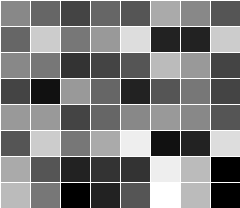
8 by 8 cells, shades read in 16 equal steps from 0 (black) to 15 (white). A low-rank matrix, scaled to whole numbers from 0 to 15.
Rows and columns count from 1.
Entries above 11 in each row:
0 3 0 0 0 3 1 1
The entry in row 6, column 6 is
1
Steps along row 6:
up down up up down up up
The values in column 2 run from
1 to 12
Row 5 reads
9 9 4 6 8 9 8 5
